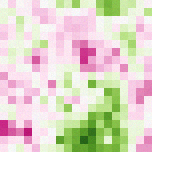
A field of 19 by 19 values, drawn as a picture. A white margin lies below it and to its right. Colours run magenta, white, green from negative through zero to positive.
Stripes: none. Grain: blotchy. Ninth with the highest average: bottom middle.
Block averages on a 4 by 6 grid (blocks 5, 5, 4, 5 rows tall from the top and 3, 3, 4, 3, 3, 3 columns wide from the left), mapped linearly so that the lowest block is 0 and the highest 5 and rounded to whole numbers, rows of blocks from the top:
211232
211012
112340
113541
